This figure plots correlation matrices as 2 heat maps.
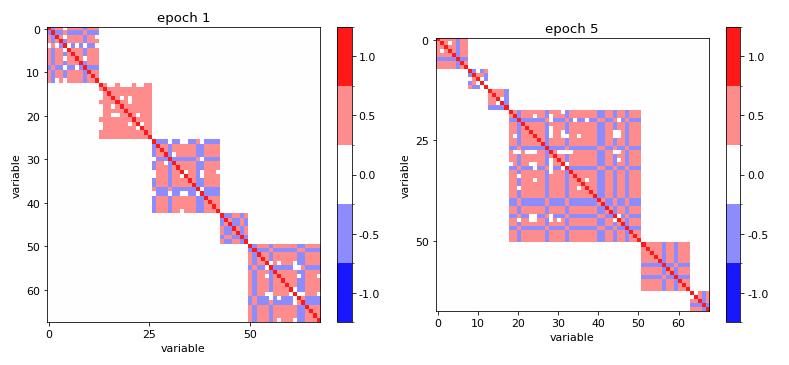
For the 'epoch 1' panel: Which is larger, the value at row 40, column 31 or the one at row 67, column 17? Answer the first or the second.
the first
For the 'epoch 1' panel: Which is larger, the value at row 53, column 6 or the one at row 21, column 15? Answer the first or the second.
the second
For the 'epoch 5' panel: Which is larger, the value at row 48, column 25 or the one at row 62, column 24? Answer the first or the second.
the first
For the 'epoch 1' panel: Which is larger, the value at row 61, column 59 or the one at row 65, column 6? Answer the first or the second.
the first
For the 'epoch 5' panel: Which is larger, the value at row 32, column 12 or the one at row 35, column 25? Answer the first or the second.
the second
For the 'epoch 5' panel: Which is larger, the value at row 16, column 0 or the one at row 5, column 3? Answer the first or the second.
the first
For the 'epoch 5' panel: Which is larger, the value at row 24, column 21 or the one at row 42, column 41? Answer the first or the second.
the first
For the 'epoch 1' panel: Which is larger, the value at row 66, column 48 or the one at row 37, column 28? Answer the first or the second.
the first
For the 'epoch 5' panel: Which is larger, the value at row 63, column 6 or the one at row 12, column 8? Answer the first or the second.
the second
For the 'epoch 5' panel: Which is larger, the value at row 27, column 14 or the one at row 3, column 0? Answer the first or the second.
the second
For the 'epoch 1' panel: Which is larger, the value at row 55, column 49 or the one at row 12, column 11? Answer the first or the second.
the second
